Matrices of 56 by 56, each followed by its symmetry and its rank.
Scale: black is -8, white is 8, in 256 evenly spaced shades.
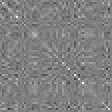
symmetric, rank five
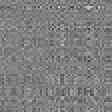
neither, rank five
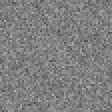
neither, full rank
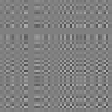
symmetric, rank one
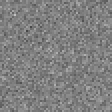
symmetric, full rank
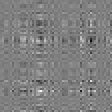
antisymmetric, rank two
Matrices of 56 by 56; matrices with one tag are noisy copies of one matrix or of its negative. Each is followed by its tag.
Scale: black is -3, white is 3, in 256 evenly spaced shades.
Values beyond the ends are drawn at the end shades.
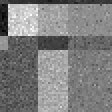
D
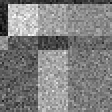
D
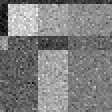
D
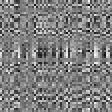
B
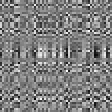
B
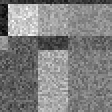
D
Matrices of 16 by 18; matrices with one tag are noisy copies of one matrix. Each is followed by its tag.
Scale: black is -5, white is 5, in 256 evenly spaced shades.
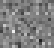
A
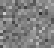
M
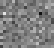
M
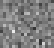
A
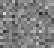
M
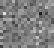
M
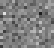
M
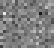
M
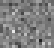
A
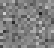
M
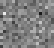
M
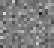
M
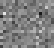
M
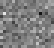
M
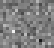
A
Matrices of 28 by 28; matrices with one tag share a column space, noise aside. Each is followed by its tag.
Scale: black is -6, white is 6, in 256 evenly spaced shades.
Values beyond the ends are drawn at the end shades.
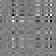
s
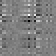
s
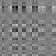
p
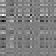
s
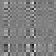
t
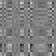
t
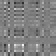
t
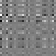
s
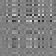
s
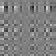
p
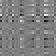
s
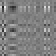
p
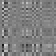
t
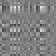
p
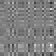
t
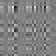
p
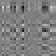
p
